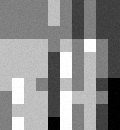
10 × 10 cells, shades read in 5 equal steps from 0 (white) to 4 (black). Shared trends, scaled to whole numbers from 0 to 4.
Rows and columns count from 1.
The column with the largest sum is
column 10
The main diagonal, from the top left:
2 2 2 1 3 0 2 1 3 4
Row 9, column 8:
1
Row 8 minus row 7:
1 0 0 -1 0 -1 -1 0 -1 0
